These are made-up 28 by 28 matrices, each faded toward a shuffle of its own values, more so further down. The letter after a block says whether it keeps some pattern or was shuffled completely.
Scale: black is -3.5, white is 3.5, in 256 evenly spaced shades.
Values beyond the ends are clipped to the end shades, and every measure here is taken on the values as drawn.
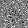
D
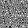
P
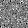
D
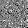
P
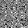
P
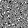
D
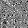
P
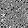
P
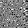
P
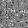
P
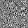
P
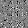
P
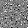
P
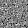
D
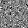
P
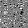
P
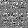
P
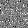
D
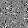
P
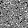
D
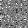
P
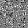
P
